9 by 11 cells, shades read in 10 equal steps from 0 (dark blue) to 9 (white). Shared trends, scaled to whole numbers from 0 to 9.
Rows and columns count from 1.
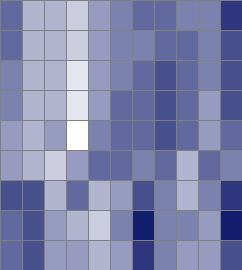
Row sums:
46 47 47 47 48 49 41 40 43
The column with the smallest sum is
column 11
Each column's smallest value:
2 2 5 3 3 3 0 2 3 3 0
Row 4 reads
4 6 6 8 5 3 3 2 3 5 2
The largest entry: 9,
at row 5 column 4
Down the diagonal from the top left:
3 6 6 8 4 3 2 4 5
